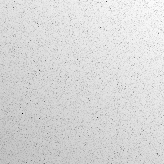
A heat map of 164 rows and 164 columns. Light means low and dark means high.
No row or column stands out. The grain is fine, like static. The field climbs toward the bottom left. Neither half mirrors the other. There are no regular stripes.
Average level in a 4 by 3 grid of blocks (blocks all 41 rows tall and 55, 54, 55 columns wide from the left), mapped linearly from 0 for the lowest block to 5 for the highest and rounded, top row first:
2 1 0
3 2 1
4 3 2
5 4 3
